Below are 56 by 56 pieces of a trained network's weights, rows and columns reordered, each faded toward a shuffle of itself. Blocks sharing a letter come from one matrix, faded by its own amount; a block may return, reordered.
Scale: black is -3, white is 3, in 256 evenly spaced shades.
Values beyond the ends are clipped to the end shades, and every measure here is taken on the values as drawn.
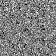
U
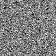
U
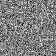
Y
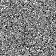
Y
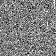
U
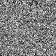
Y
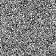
U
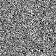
Y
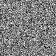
Y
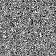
Y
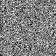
Y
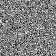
Y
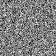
Y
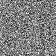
U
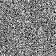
Y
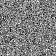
U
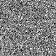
U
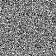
U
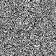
U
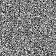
Y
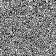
U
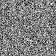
Y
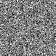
Y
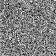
Y
